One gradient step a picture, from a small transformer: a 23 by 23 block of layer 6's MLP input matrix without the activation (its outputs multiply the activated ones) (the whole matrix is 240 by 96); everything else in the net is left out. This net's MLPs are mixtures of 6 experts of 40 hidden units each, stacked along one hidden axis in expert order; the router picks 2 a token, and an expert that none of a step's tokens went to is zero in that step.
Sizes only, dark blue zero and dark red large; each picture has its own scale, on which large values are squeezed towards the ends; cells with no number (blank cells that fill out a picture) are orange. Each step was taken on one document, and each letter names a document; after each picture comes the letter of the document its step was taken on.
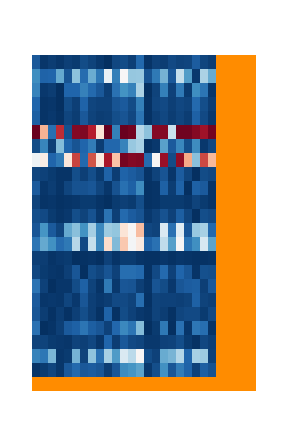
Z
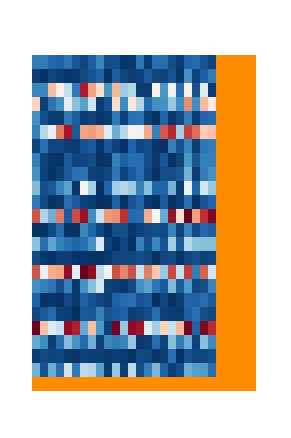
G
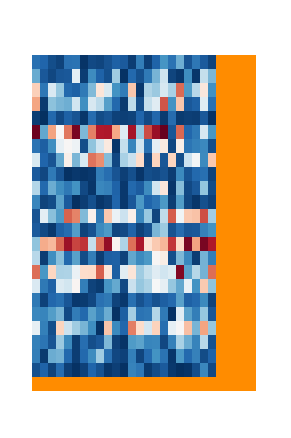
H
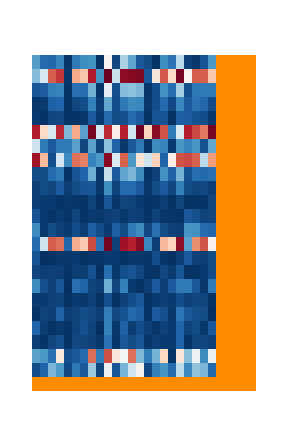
Z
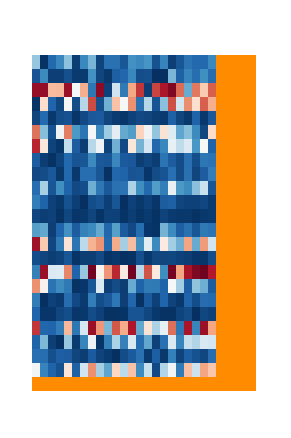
G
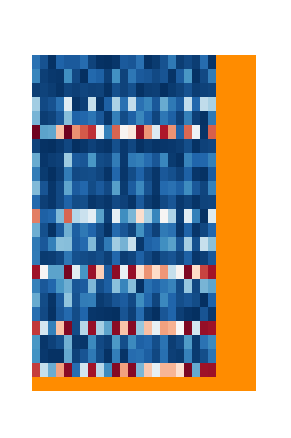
G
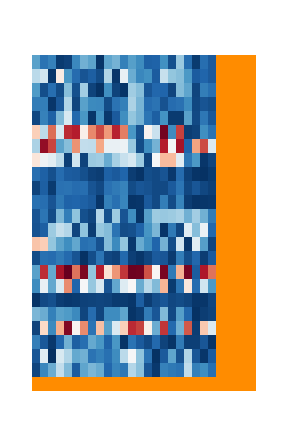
H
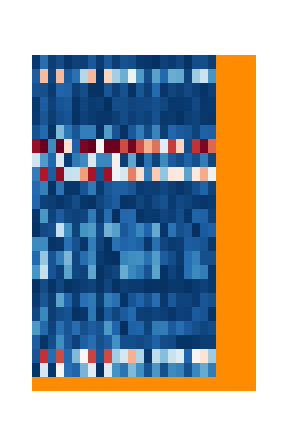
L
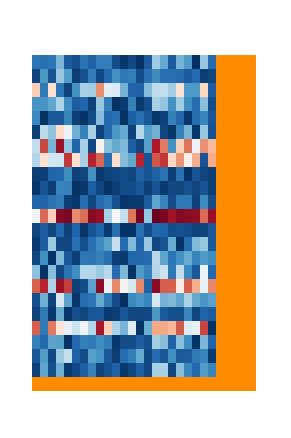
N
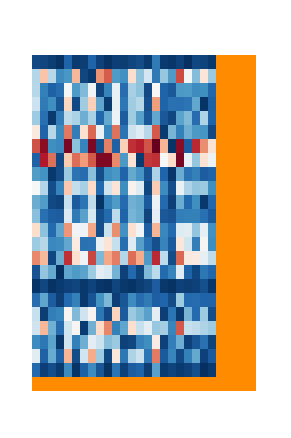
L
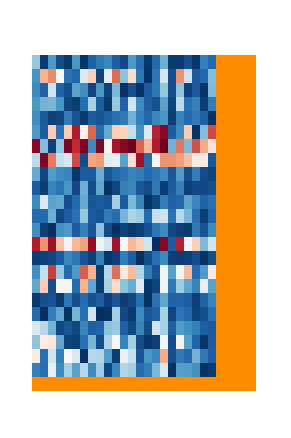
H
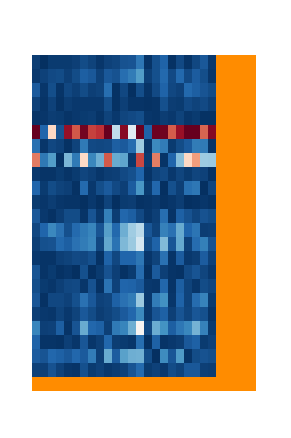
Z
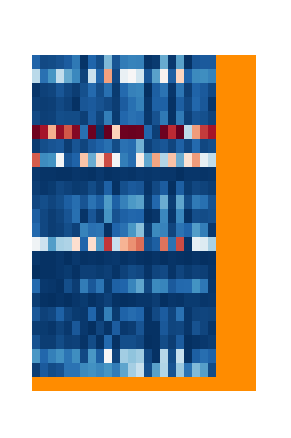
Z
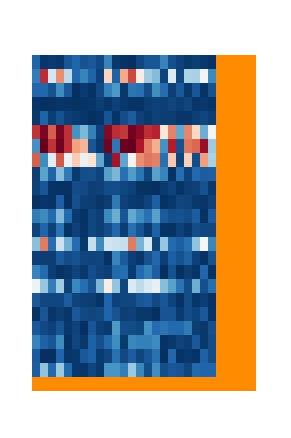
L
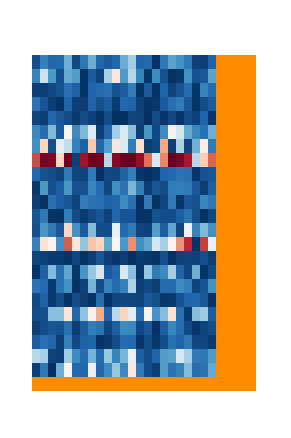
L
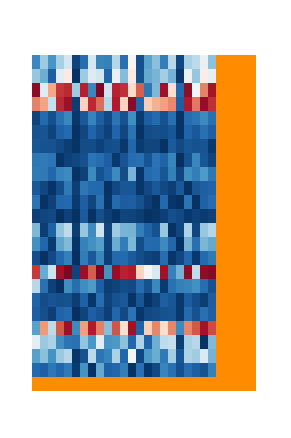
G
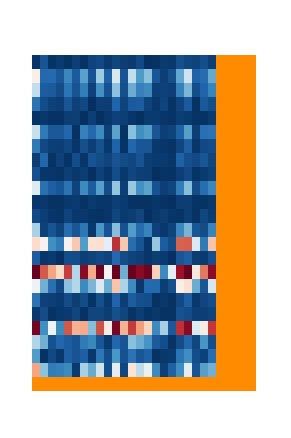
G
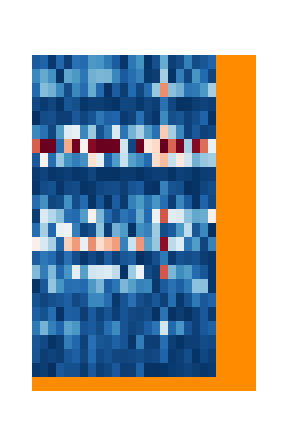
H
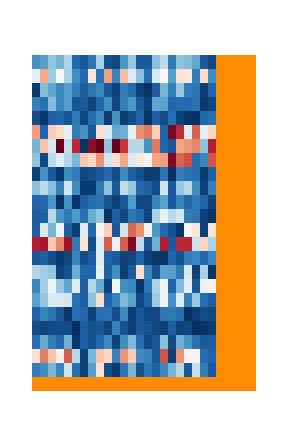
H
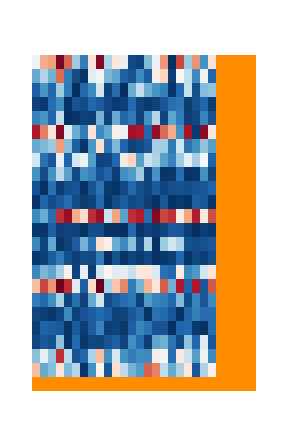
N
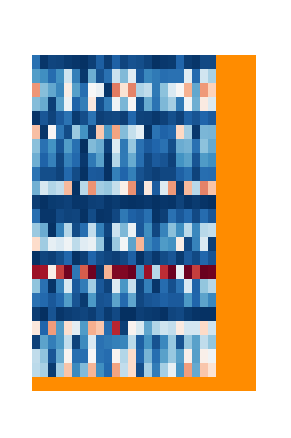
G
